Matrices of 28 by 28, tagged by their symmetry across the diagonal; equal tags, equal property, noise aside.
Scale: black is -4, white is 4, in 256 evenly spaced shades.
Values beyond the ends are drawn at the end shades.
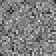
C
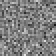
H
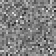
C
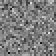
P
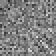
C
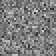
P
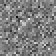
C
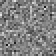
C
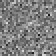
P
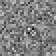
C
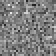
P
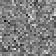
P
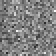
P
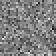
H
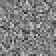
H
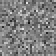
H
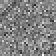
C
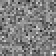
C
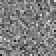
H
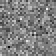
H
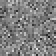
H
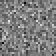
P
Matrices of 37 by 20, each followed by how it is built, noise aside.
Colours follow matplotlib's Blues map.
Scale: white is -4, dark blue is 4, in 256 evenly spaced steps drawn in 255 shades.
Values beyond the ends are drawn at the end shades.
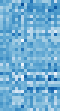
low rank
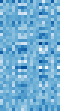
low rank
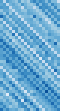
Toeplitz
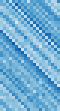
Toeplitz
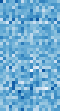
low rank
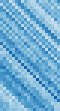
Toeplitz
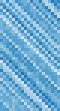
Toeplitz
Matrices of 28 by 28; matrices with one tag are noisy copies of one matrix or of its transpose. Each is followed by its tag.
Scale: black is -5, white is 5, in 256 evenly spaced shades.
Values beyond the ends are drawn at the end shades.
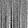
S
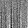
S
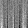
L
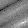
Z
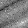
Z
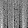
L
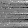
L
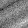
Z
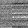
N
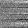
L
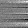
L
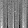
L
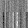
N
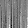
S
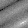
Z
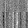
N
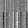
N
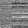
N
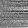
S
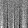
L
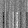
N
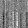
N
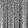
L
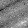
Z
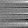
L
